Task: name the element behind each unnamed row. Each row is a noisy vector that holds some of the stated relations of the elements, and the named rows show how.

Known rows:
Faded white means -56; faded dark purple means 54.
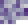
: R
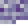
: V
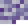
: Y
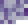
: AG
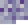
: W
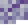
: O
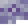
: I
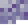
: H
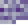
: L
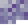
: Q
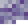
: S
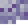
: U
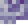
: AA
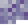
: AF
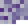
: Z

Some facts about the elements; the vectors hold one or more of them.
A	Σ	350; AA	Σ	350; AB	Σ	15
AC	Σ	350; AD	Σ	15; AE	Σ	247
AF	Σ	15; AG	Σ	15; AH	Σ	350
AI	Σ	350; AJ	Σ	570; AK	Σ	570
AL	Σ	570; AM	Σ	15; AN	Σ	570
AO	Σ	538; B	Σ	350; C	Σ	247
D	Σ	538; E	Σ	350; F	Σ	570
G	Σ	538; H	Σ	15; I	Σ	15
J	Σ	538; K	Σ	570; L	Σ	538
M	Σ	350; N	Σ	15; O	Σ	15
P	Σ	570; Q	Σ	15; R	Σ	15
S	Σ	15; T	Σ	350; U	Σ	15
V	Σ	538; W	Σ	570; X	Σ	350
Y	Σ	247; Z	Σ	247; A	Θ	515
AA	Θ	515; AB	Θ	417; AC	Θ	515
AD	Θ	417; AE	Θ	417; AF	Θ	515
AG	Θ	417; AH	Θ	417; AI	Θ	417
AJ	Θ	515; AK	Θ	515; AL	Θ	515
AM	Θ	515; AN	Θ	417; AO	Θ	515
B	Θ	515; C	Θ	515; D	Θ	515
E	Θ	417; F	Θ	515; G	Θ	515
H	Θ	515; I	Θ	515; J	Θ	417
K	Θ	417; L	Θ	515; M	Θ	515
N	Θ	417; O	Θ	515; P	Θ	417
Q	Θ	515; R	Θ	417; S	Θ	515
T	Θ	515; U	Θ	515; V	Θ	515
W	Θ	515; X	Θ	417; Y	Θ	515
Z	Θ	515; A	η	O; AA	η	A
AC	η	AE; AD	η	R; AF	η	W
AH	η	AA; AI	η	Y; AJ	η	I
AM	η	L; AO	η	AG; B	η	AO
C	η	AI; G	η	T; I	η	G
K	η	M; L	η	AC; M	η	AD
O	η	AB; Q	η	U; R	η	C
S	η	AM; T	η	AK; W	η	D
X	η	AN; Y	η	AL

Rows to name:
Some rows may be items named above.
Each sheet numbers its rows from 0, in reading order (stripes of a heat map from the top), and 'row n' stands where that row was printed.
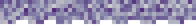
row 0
AH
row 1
AI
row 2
I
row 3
J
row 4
AA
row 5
D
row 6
AL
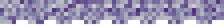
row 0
AL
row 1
AI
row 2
O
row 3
K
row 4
AD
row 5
AN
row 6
AD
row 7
B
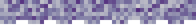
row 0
AA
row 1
C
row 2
B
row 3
A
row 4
P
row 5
O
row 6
AM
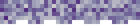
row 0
AE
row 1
AB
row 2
M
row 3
AJ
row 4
AM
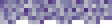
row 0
E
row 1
T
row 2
AC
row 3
AK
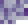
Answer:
N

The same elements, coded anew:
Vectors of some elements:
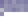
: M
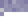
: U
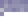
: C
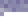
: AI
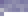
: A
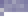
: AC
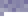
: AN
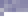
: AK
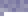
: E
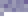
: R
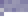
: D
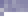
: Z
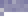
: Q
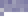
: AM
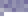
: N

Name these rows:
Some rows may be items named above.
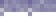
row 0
Y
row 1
AA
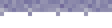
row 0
AB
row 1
AJ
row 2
J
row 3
AB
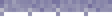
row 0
Z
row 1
AE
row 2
M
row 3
J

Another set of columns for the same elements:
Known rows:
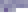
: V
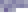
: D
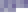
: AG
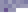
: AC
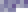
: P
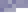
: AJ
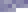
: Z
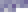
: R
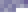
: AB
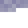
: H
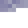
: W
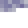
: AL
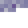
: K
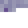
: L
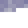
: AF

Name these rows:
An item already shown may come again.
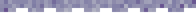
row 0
T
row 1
AG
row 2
I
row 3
I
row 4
Z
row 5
M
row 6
AI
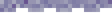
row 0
AI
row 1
Y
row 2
C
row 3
Z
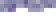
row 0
AE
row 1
Y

